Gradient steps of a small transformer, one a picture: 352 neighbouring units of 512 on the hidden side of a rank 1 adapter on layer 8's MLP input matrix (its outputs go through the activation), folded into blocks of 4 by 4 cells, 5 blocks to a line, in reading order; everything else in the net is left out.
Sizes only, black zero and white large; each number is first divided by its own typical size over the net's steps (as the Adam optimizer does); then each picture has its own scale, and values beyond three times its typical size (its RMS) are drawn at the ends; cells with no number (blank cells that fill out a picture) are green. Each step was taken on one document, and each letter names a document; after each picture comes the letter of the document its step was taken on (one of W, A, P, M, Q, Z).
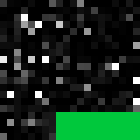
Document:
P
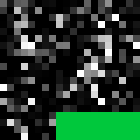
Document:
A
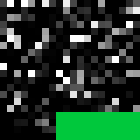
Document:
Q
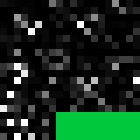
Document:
P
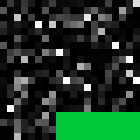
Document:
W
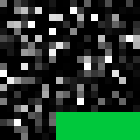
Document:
A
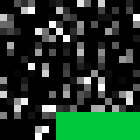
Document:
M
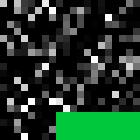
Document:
A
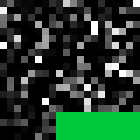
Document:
Q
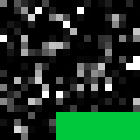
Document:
A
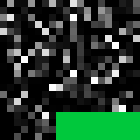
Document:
Q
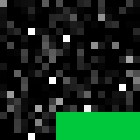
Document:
W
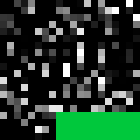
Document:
M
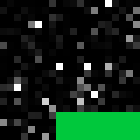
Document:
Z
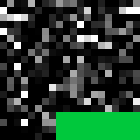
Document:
Q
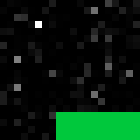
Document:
Z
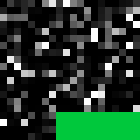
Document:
Q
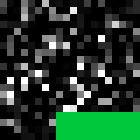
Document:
A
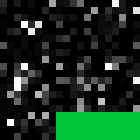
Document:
P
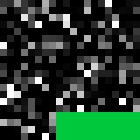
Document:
A
